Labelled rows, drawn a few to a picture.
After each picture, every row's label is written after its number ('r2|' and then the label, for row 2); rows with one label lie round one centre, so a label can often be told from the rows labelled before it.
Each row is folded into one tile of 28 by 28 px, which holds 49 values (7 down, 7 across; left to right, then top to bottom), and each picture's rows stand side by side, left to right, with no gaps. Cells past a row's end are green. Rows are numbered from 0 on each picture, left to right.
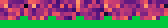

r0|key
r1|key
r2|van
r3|van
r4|key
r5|key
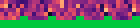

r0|key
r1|van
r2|key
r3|van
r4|van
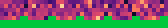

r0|key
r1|key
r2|key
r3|key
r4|van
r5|key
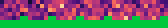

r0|van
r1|van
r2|key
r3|key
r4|key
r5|key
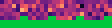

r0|van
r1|van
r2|key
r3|van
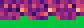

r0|van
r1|van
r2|van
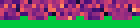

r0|van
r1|van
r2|key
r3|van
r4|van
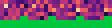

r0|key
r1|van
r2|van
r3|van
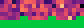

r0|van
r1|key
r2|key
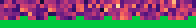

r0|van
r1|van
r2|van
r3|van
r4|key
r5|van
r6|key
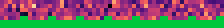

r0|van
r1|key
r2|key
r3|key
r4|key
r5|key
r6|van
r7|key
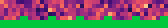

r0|key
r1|van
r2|key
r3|key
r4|van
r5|key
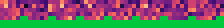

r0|key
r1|van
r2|key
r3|key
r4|key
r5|key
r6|van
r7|key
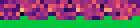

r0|van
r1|van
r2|van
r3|van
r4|key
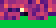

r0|van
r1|van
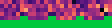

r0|van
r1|van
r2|key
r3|van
